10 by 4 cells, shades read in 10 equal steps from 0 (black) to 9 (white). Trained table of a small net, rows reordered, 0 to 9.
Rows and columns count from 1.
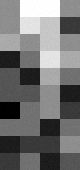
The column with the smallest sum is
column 1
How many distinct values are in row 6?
3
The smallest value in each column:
0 1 1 1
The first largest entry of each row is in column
2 2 3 3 3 3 3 1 4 2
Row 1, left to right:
5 9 9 5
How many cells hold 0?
1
